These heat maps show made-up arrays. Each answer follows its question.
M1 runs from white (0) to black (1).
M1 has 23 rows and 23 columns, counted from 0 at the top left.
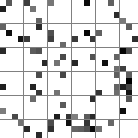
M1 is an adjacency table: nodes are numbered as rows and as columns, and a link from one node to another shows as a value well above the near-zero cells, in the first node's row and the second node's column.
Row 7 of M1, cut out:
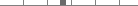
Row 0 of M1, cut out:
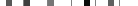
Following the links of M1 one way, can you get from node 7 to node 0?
yes
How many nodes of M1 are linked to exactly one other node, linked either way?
5
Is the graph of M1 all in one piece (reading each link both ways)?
yes
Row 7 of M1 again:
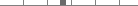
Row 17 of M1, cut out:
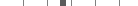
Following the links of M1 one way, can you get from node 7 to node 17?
yes
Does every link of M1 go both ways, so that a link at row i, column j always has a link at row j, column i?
yes
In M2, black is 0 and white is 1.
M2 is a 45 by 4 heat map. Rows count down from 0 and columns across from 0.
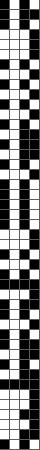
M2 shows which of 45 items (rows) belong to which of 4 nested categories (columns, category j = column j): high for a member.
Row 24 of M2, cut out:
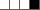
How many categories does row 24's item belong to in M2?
3
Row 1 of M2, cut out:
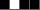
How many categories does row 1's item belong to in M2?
1
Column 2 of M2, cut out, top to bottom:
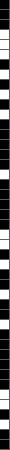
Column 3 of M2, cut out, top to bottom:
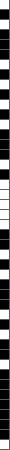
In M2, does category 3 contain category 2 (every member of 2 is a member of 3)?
no
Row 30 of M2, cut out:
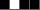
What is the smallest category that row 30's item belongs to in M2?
1
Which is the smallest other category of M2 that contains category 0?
1
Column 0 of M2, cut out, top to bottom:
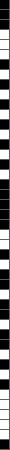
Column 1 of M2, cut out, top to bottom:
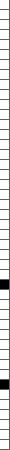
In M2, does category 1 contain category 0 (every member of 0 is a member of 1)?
yes
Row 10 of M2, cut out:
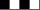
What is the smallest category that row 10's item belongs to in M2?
3
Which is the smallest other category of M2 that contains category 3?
1
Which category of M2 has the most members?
1
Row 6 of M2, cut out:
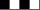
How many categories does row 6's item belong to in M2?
2
